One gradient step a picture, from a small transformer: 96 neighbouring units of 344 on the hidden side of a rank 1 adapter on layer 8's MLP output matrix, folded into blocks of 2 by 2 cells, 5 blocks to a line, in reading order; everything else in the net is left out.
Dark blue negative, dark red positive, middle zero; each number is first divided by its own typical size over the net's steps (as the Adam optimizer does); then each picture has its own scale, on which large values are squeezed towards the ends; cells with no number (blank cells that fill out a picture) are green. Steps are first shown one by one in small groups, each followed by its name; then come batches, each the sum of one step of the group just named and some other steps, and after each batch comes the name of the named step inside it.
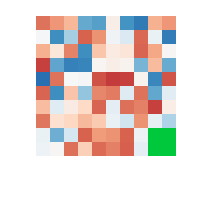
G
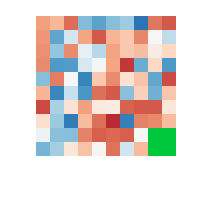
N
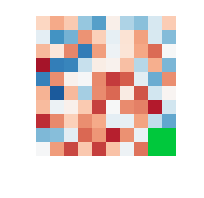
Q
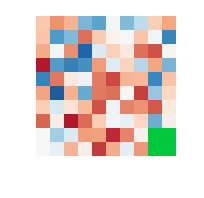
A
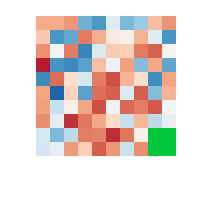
A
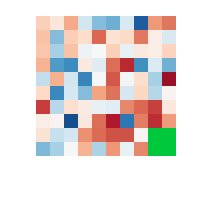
N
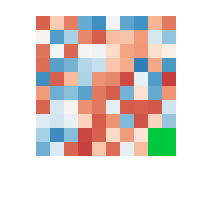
G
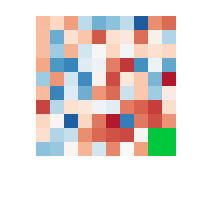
N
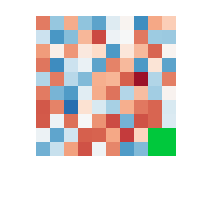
A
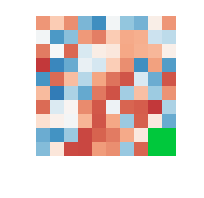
Q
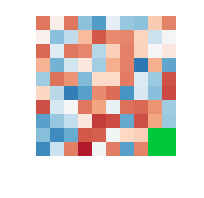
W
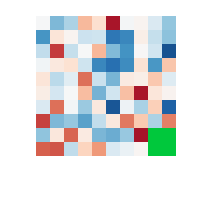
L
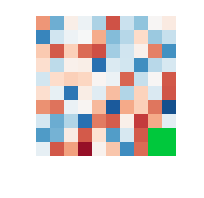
W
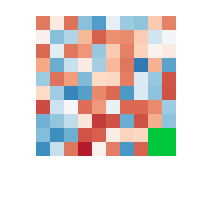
W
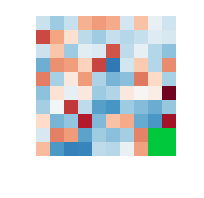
L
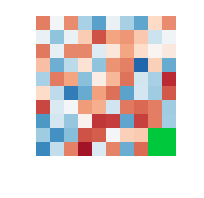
W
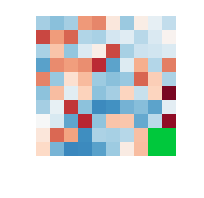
L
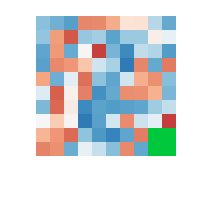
L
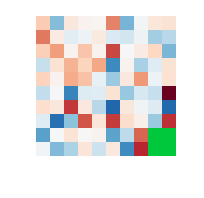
W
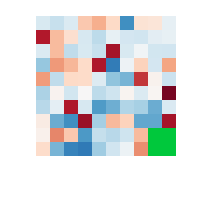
L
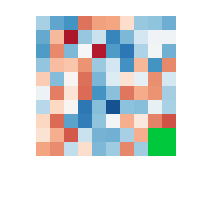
L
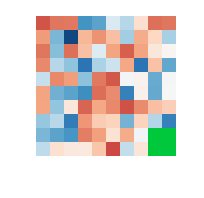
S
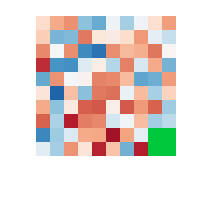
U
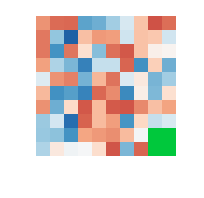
S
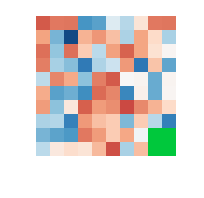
S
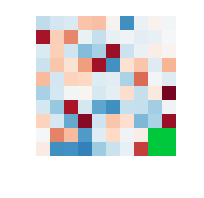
U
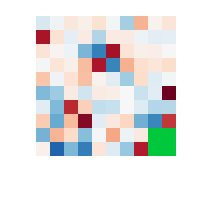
U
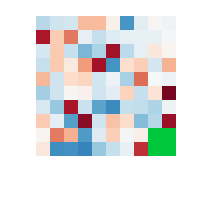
U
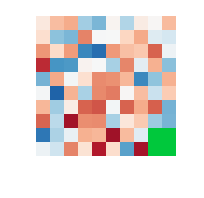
U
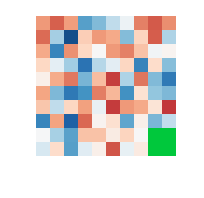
S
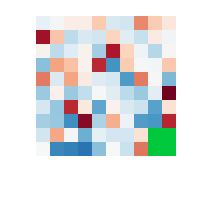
S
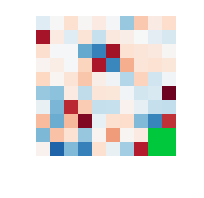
U
